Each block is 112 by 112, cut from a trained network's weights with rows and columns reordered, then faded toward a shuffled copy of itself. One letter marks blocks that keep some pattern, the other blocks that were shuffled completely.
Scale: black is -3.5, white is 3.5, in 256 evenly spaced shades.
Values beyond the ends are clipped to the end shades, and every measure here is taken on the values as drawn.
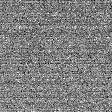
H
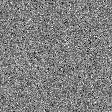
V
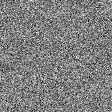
V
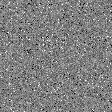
H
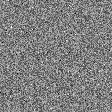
H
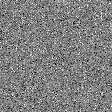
V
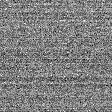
H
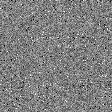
H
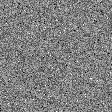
V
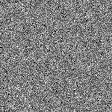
V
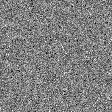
V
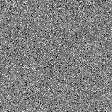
H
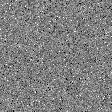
V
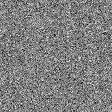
H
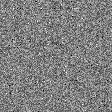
H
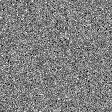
V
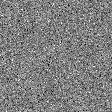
V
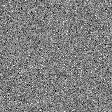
V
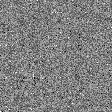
H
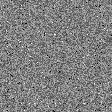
H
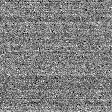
H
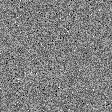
V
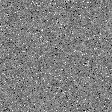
V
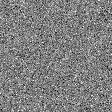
V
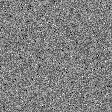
V
